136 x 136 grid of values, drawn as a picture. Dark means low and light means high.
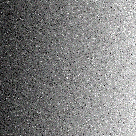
Stripes: none. Slope: up to the right. Grain: fine.
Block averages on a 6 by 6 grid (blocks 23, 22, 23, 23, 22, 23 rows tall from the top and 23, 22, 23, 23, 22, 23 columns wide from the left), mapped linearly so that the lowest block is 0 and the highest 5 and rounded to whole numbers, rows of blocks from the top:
0 1 2 3 4 5 / 0 1 2 3 4 5 / 0 1 2 3 4 5 / 0 1 2 3 4 5 / 0 1 2 3 4 5 / 0 1 2 3 4 5
